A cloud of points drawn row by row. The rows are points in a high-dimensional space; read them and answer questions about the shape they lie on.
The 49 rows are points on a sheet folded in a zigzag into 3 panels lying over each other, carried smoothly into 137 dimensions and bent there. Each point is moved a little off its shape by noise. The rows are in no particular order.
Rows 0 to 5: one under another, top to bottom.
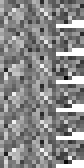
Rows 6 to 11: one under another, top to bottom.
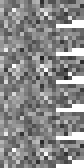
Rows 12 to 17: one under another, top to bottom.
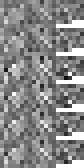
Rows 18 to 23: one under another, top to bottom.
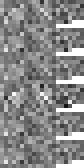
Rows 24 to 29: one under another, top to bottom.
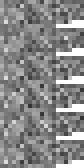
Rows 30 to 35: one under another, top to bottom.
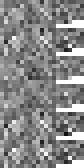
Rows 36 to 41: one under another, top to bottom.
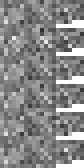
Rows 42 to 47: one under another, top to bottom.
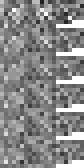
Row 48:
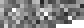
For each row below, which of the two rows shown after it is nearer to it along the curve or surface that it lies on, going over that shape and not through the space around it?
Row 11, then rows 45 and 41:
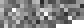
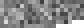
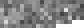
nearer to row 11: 41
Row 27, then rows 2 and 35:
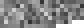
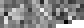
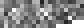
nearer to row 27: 2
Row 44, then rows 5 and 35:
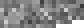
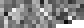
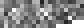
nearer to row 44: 35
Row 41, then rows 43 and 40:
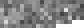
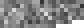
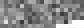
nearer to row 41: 43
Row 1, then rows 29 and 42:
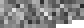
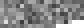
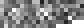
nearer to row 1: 29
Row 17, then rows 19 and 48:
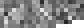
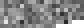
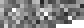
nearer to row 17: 48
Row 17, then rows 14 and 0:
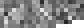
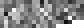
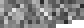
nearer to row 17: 14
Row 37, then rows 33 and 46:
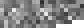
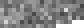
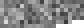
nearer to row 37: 33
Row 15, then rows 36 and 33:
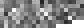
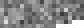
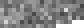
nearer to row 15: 33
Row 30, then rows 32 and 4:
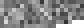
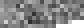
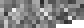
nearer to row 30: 32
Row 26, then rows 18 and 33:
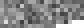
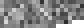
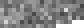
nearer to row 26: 18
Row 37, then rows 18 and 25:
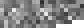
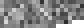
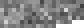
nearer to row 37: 25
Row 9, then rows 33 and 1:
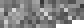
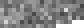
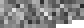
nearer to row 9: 33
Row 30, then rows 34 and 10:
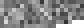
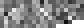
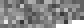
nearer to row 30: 10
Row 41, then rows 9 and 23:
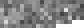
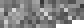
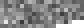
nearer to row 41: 9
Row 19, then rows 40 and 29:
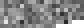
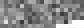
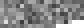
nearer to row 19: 40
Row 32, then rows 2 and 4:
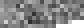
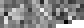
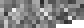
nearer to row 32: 2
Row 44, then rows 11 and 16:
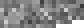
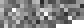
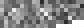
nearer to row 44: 11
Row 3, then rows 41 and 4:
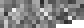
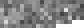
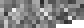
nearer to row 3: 4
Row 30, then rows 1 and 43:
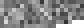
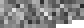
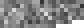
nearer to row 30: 1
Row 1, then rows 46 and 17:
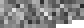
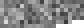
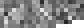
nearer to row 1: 46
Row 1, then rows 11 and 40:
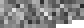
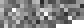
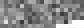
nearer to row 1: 40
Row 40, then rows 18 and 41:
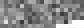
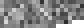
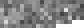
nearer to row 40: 18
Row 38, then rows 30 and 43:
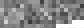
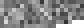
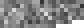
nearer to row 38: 43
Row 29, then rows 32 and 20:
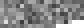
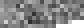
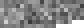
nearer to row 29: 32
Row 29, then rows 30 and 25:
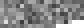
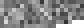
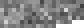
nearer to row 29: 30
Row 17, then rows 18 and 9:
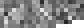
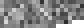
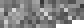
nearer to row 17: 9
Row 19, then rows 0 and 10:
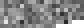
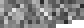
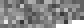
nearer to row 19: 10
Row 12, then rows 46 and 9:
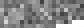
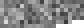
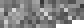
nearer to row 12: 46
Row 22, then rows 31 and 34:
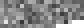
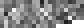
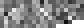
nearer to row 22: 34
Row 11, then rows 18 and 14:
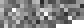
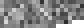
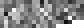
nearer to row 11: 14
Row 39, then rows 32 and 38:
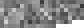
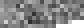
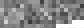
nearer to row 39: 38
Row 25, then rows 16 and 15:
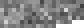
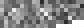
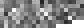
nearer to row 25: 15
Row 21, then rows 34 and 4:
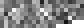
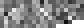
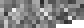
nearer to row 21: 34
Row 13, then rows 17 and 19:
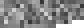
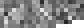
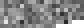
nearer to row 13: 19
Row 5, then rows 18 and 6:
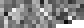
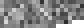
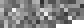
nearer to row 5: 6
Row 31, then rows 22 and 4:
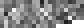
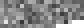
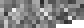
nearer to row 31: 4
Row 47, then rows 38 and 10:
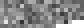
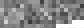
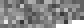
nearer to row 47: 10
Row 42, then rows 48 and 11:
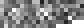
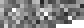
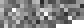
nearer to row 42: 48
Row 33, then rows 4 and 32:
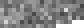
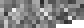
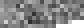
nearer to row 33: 4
